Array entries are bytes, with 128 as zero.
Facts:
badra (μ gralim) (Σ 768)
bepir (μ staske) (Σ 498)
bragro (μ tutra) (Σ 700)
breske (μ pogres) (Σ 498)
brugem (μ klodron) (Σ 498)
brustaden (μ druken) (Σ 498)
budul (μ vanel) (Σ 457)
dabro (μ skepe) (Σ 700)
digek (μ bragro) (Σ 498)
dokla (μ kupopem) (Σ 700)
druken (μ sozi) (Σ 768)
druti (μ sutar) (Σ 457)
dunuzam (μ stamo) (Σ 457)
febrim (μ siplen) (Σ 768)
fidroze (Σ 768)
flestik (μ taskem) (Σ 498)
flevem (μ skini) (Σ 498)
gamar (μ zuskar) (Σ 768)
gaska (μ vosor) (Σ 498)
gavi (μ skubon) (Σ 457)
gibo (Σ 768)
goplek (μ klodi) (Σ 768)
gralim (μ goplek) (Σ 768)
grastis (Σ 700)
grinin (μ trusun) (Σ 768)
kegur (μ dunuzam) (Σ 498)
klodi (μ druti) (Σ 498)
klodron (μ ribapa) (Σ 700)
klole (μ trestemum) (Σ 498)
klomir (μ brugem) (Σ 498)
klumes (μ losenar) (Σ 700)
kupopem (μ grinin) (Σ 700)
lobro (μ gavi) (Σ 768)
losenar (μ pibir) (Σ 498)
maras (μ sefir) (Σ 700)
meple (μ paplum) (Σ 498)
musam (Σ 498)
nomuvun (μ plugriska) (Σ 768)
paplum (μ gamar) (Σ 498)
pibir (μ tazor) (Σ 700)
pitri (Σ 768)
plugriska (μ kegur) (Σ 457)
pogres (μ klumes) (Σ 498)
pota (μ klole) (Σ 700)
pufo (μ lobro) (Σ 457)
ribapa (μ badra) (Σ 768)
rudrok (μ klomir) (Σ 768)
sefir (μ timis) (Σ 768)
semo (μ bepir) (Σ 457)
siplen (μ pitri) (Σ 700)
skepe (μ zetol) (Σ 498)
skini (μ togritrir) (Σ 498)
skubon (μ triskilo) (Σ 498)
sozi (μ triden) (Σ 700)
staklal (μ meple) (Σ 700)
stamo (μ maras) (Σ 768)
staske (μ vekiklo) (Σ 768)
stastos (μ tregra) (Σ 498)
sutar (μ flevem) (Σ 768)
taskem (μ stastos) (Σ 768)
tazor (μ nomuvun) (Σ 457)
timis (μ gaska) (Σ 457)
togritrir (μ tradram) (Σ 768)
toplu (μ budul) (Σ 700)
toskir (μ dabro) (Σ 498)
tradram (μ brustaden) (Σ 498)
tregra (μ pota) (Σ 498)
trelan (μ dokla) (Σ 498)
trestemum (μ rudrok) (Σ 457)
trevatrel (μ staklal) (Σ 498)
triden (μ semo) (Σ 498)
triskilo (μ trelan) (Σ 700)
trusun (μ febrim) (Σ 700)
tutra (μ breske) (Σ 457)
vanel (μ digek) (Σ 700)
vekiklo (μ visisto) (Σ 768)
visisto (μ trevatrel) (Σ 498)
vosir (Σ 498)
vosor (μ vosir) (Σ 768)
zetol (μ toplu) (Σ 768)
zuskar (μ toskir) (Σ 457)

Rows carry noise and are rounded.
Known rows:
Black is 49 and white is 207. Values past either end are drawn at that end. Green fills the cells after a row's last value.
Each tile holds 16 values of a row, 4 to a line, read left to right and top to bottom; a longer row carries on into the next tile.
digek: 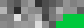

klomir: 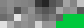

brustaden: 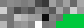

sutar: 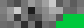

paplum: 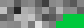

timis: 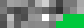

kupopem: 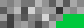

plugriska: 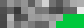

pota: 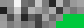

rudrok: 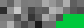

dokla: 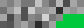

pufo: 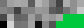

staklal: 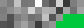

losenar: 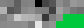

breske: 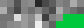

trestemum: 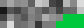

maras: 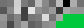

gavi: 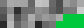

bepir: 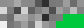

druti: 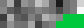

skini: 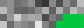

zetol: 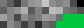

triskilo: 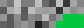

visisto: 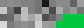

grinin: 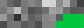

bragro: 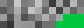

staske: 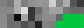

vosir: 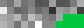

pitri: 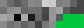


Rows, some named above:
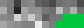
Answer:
skepe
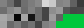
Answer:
pitri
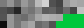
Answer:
tutra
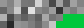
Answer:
trusun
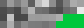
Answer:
dunuzam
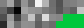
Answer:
zuskar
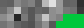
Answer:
sefir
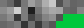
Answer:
sutar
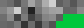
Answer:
sutar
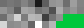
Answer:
kegur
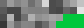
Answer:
tazor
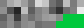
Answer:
semo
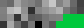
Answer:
lobro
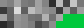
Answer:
klumes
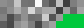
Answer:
staklal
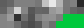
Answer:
stamo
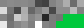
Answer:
triden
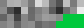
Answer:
semo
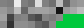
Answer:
sozi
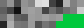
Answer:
budul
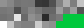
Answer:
klole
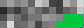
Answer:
trestemum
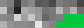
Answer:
skepe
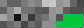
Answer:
febrim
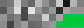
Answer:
maras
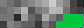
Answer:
gamar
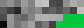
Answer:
tutra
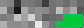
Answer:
toskir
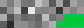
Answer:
trusun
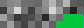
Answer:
taskem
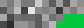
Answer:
trusun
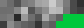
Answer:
gamar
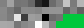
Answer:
flestik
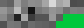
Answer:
druken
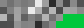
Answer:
toplu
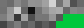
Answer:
togritrir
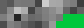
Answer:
nomuvun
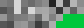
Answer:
pibir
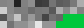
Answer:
klodi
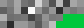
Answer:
siplen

